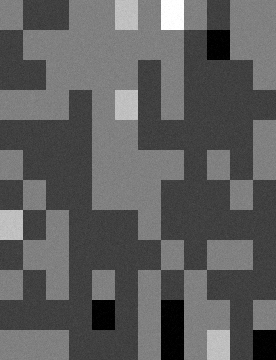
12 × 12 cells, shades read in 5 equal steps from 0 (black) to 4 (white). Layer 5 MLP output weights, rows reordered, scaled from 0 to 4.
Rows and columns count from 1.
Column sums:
19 17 19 15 19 21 20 18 16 16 16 17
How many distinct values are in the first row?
4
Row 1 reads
2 1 1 2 2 3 2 4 2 1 2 2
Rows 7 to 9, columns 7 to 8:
2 1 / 2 1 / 1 2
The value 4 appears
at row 1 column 8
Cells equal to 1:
71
